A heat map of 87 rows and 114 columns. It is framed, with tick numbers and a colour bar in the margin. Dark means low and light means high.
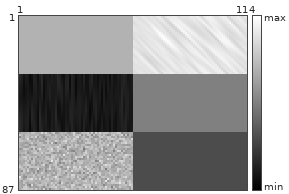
It is made of 3 by 2 panels. Panel 1,1: high, flat. Panel 1,2: very high, slanting down to the right, faint in contrast. Panel 2,1: very low, streaked downward, faint in contrast. Panel 2,2: middling, flat. Panel 3,1: high, fine-grained. Panel 3,2: low, flat.
